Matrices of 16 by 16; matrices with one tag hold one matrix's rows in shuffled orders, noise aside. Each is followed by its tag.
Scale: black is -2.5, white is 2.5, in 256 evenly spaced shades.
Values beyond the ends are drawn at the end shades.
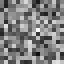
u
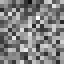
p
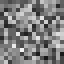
u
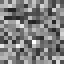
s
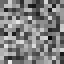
s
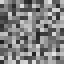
p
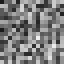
p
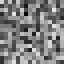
p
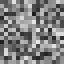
u
